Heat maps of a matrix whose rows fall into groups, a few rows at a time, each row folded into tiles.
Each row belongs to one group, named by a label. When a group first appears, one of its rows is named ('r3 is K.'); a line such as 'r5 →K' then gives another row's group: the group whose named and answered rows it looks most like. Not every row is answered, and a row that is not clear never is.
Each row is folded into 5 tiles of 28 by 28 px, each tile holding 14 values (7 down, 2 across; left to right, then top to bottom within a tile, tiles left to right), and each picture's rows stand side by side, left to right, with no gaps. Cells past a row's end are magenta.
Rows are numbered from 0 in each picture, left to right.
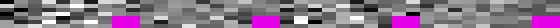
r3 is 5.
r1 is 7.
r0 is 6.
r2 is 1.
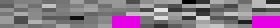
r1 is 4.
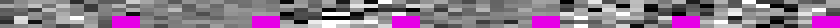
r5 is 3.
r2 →6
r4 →5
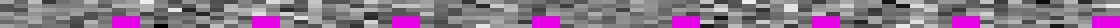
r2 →7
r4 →5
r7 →7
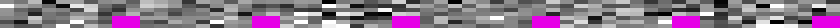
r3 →1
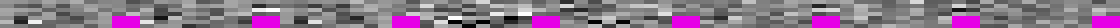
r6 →4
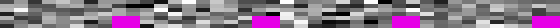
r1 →5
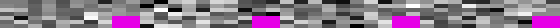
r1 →5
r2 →7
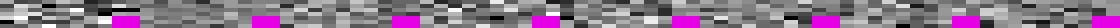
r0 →4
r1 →7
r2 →5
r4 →6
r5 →7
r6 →3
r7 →4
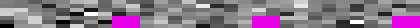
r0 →4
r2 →3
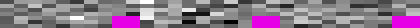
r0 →1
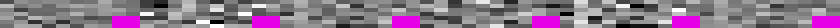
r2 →3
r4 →3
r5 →3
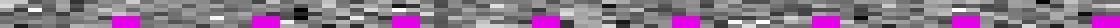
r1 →1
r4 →4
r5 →6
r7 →7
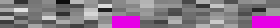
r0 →7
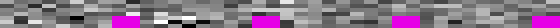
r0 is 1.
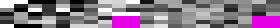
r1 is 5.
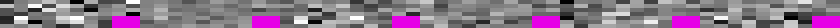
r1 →4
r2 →1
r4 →6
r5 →7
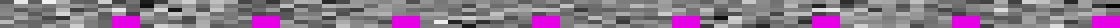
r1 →5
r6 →5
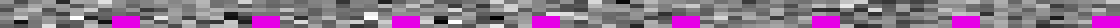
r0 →7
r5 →4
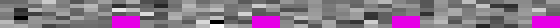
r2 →7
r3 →3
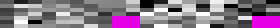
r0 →1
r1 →5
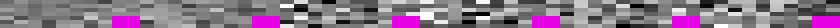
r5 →5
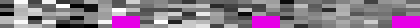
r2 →6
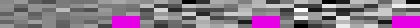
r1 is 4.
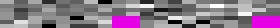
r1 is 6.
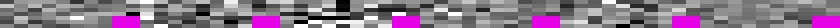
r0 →1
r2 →6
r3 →5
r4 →3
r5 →7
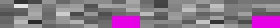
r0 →1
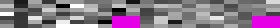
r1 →1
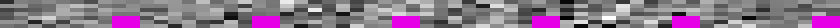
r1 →7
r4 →6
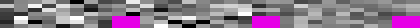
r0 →1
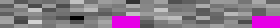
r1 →4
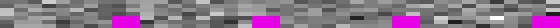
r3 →1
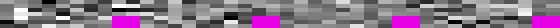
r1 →7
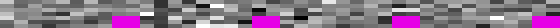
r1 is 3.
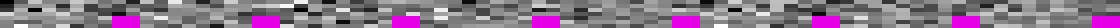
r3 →4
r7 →5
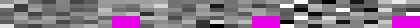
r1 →3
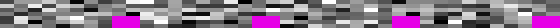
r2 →5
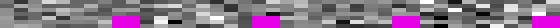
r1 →1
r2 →3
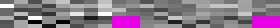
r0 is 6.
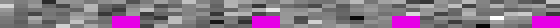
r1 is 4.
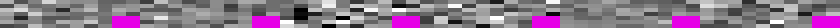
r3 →1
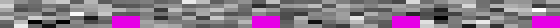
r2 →1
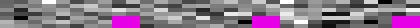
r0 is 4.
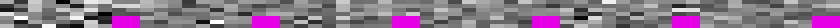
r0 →7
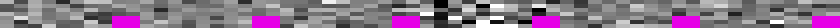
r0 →7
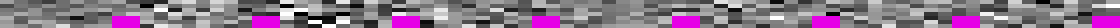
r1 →5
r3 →4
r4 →4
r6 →7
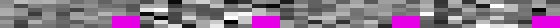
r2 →6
